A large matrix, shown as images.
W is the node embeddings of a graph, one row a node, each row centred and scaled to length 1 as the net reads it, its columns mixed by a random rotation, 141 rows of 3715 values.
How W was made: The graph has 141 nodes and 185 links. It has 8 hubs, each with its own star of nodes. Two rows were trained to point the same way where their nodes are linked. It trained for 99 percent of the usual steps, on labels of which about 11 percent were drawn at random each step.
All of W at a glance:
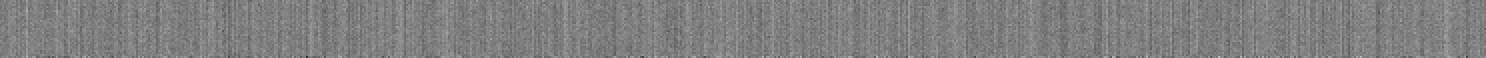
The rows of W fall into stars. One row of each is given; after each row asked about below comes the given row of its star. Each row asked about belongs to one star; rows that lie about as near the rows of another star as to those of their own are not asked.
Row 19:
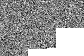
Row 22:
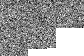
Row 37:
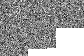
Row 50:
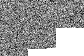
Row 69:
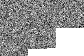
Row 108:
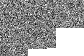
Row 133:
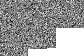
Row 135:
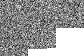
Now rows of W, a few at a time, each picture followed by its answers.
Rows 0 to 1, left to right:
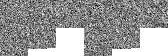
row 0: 108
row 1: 22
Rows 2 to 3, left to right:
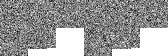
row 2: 69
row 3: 133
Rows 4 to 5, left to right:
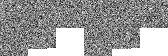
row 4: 22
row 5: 108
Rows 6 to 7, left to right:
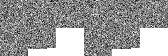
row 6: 69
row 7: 50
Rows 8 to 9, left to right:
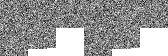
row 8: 133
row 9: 19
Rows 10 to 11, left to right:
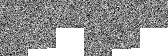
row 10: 22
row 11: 69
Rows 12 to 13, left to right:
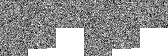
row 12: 22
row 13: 22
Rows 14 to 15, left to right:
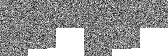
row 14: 108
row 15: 108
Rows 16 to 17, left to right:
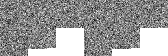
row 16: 135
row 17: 135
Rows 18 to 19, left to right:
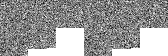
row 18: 135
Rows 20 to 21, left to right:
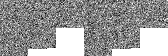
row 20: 108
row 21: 37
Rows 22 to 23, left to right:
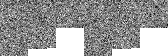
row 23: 22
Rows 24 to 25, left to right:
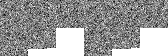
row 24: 37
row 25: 133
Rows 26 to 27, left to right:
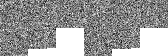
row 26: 37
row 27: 37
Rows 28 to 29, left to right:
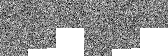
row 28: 37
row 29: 50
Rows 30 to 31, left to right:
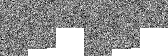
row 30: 50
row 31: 50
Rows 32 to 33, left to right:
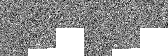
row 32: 108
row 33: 135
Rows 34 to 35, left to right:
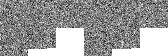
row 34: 37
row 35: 108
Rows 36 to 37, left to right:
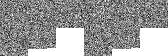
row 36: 50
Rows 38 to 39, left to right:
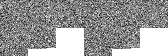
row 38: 135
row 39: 135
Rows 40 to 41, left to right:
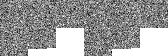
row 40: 69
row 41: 37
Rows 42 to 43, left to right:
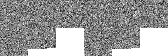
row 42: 50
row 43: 37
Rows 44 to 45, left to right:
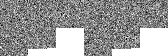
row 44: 22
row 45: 19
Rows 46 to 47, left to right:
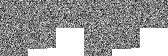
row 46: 108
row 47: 69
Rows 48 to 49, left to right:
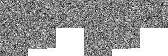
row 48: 108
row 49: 135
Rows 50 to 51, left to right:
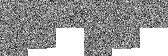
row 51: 108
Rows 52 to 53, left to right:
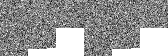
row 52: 69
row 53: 50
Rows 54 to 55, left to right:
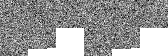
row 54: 22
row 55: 133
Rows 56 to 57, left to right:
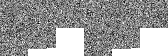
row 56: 133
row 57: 37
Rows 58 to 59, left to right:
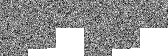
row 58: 69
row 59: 133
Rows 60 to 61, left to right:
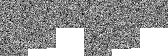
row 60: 19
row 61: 50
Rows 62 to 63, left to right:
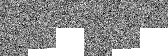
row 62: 19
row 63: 22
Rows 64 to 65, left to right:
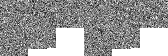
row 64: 108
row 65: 108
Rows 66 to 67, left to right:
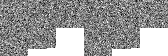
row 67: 69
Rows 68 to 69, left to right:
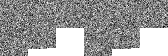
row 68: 37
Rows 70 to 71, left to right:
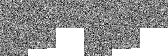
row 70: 108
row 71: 133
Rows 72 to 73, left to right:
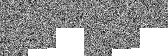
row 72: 19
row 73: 108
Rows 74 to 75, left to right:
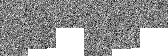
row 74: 50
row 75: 37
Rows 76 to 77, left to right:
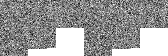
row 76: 50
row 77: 135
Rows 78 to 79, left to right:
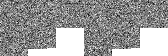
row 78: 37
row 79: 37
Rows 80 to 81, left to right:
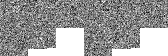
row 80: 22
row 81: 19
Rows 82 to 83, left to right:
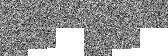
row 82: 133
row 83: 37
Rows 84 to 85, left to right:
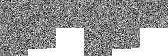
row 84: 133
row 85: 69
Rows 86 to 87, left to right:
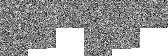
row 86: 37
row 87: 22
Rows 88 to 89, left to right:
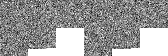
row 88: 135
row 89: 69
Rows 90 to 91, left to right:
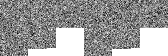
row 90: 50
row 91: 50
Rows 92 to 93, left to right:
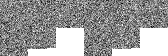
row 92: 50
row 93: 22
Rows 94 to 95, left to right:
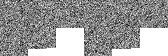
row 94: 37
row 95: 133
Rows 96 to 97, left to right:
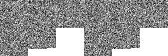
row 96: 108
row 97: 69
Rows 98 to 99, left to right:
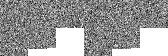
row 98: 37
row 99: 135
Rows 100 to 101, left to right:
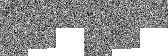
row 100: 37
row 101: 37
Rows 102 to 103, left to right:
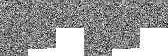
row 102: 133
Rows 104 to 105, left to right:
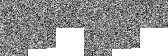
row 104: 133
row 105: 19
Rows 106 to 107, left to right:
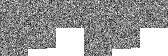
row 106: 50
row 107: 19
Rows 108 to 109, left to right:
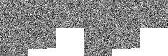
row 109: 22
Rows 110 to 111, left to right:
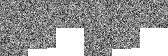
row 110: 19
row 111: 22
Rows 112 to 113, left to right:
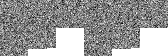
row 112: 133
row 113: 133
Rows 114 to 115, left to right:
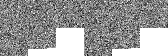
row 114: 50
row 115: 135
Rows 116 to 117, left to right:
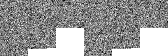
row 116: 135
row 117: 69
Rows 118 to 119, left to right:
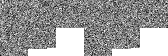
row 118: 133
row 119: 19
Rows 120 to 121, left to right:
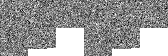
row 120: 50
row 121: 69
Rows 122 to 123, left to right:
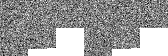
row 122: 135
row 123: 108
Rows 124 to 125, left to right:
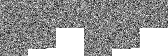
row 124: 133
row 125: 69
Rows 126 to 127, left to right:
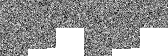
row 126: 133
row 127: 133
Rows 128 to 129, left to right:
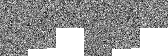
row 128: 133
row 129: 108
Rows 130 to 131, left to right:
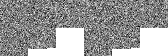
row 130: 108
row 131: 133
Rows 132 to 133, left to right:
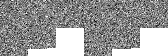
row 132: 135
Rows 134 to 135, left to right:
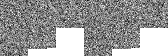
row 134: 19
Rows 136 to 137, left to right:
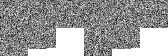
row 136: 50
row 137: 69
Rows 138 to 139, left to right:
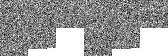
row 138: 133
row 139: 50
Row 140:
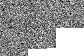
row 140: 22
